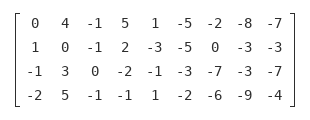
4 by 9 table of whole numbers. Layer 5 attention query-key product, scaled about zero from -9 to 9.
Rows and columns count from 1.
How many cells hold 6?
0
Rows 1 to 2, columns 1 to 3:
0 4 -1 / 1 0 -1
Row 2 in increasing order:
-5 -3 -3 -3 -1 0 0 1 2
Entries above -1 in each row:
4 4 2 2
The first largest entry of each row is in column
4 4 2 2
